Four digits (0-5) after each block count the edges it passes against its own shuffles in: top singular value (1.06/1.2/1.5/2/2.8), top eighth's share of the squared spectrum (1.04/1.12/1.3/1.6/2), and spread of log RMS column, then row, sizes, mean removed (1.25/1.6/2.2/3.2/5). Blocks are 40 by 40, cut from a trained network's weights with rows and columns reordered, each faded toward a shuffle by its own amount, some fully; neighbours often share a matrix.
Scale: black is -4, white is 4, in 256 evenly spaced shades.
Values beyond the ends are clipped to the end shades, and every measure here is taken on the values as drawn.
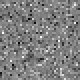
0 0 0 0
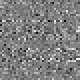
3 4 0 3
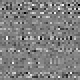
3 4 0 4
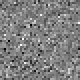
2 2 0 1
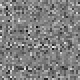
3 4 1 2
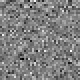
2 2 0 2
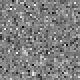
0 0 0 0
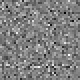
2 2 0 1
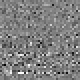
3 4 0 3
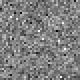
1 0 0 0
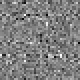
3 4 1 2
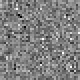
2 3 0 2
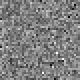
0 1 0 0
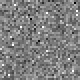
0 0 0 0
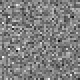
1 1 0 1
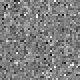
2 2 0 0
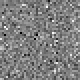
0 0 0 0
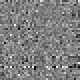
3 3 1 2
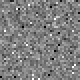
0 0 0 0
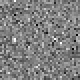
1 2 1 0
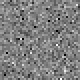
1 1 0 0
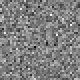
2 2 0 0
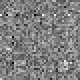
2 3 0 1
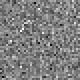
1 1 0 0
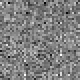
2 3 1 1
